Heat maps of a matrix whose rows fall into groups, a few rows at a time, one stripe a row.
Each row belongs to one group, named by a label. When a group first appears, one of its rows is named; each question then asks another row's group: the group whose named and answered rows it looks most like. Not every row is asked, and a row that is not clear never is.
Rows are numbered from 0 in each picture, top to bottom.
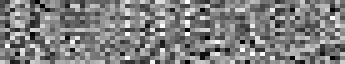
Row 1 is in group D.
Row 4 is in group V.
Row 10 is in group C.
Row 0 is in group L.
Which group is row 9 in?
D
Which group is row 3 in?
L
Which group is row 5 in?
L
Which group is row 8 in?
L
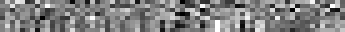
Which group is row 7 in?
C
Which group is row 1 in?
V
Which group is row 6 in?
C
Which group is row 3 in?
C
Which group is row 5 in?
C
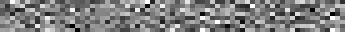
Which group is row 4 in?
V
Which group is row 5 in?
C
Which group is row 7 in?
V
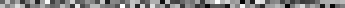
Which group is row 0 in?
C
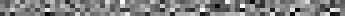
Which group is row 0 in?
D
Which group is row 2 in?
V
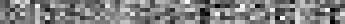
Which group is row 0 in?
L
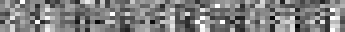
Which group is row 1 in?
C
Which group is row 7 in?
V
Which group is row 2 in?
V
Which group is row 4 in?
V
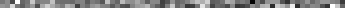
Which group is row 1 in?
V
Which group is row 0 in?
D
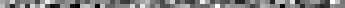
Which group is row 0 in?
V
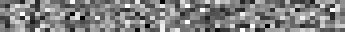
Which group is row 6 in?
L
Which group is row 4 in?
D
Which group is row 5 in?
L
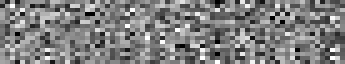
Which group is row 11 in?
C
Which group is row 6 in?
L
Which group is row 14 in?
V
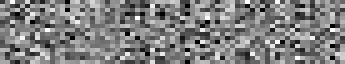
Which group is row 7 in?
V
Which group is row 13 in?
L
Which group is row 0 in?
D
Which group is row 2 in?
D
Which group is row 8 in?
D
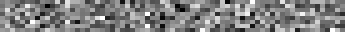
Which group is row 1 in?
C
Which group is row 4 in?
C
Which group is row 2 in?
C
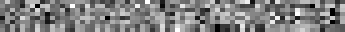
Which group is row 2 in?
D
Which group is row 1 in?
C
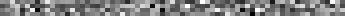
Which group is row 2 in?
C
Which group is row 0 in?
V
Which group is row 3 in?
D
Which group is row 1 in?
L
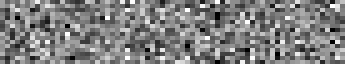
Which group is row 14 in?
L
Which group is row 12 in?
L
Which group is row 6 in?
D
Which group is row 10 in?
D
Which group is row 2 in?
L
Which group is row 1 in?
V
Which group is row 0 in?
D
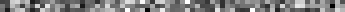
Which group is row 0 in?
L
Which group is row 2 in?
L
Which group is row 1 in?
D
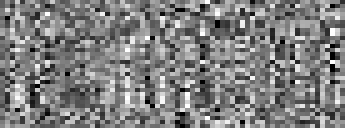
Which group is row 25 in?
L
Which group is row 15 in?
V
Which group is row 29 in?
D
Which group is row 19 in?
L
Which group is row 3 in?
C
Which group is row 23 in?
L
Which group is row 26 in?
L
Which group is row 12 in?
L
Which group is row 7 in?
V
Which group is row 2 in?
C
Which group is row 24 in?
L
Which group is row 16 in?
D
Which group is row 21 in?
L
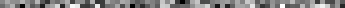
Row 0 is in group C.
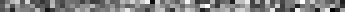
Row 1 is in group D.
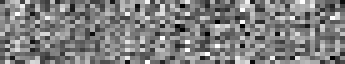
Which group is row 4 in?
V
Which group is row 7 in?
C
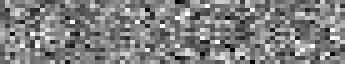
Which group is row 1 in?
D
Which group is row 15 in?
D
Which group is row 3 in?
L
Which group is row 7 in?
V
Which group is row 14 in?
C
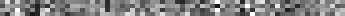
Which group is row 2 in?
C
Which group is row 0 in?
C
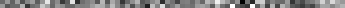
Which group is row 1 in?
L
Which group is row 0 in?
C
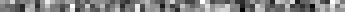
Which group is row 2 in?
C
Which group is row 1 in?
C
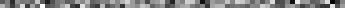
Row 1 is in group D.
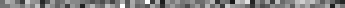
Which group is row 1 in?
D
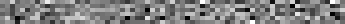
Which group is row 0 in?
V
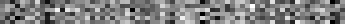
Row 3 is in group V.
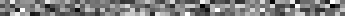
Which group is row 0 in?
V
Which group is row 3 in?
L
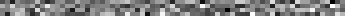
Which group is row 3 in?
L
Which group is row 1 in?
V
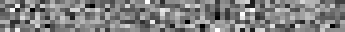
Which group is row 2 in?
D
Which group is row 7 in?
C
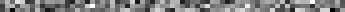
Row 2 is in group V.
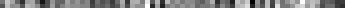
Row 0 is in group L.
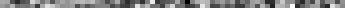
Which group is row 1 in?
V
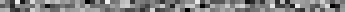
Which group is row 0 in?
D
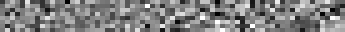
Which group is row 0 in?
D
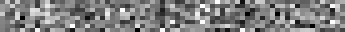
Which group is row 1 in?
V
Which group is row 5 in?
V
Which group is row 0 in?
C
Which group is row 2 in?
D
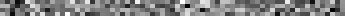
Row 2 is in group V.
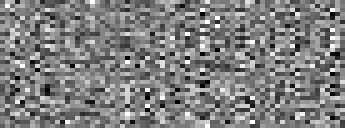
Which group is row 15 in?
L
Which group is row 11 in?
V
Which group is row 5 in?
D
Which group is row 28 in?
L
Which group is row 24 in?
L
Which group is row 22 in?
C
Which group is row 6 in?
C
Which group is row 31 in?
D
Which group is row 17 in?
V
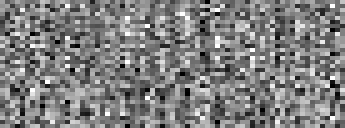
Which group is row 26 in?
D
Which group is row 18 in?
C
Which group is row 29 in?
V
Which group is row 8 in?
L
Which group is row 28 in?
D
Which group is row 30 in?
D
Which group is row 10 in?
C
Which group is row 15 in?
L
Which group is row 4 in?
L
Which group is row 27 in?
D
